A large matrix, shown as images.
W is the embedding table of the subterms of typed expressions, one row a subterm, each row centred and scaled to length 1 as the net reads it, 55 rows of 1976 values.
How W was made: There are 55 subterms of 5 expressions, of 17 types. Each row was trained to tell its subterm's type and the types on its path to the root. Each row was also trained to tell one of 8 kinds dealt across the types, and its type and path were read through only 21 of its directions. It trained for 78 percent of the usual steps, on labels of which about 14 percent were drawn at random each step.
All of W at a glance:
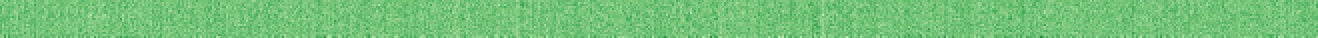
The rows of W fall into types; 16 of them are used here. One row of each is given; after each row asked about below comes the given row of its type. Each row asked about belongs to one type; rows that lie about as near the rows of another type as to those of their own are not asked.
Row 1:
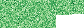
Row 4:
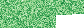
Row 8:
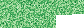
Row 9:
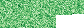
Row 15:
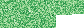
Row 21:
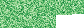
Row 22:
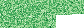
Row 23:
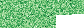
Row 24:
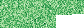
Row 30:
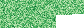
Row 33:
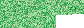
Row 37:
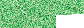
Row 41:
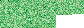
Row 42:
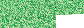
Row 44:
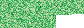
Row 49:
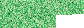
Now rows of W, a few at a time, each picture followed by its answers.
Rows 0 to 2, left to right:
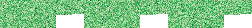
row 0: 44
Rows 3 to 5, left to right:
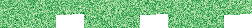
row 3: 15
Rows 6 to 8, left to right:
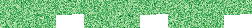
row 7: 33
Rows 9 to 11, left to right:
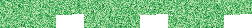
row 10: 24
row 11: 4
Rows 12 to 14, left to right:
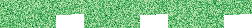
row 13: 37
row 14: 42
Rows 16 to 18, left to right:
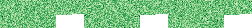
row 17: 15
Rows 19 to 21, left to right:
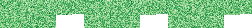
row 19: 4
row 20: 8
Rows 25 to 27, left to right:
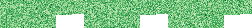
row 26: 8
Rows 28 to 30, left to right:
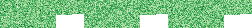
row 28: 9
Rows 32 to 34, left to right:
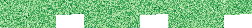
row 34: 37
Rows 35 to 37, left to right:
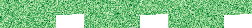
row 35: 8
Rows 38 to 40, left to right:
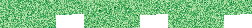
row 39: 49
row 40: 4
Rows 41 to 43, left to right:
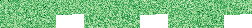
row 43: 30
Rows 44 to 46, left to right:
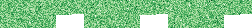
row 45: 24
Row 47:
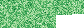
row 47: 41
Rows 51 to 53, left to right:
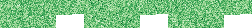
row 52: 24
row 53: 41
